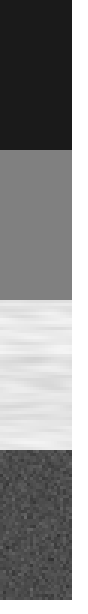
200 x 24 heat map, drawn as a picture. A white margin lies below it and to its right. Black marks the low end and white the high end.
The table splits into 4 rows of 1 panel. Panel 1,1: very low, flat. Panel 2,1: middling, flat. Panel 3,1: very high, streaked across, faint in contrast. Panel 4,1: low, fine-grained, faint in contrast.
